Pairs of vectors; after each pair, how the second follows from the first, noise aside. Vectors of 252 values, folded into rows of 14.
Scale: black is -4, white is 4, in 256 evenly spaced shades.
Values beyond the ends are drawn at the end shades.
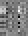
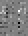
partly zeroed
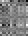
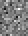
shuffled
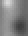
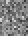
shuffled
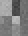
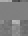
partly zeroed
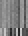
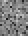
shuffled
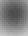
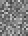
shuffled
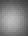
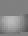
partly zeroed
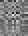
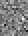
shuffled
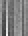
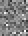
shuffled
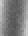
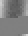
partly zeroed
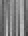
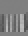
partly zeroed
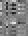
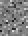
shuffled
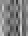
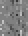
partly zeroed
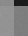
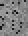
shuffled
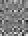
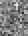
shuffled
